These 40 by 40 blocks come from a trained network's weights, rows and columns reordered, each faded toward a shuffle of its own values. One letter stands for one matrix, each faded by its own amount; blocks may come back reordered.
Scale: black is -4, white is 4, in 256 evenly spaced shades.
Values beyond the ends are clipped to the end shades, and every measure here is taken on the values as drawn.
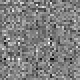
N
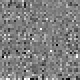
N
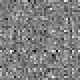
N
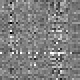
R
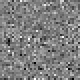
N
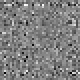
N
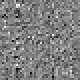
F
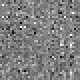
F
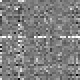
R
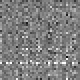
R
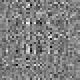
N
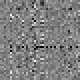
R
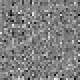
F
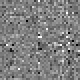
F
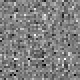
F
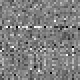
N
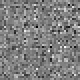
N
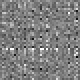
R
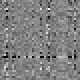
R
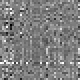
R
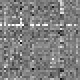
R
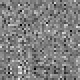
F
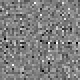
F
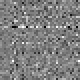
N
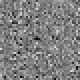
F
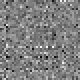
N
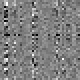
R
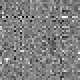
N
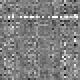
R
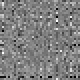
R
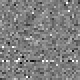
F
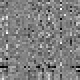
R
